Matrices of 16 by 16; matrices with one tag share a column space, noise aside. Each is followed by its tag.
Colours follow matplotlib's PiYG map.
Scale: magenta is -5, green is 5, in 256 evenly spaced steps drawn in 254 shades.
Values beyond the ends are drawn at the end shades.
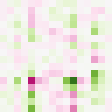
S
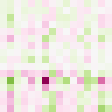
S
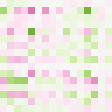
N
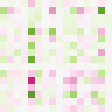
N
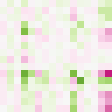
S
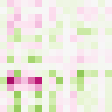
S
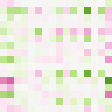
N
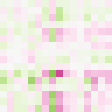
S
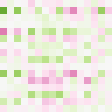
N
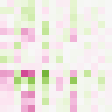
S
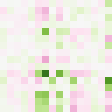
S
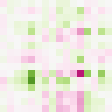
S
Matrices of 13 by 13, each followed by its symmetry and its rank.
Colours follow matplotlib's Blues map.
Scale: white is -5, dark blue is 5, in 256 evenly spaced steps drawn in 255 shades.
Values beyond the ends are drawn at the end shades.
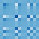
symmetric, rank one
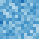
symmetric, full rank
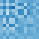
antisymmetric, rank two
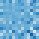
antisymmetric, rank two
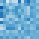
antisymmetric, rank two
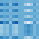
neither, rank one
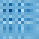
symmetric, rank one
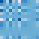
symmetric, rank one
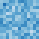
symmetric, full rank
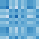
symmetric, rank one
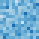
symmetric, full rank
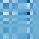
neither, rank one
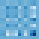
symmetric, rank one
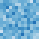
symmetric, full rank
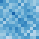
symmetric, full rank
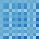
symmetric, rank one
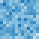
symmetric, full rank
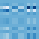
neither, rank one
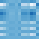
neither, rank one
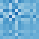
antisymmetric, rank two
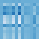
neither, rank one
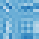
antisymmetric, rank two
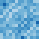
symmetric, full rank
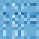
antisymmetric, rank two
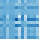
antisymmetric, rank two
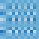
neither, rank one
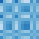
symmetric, rank one
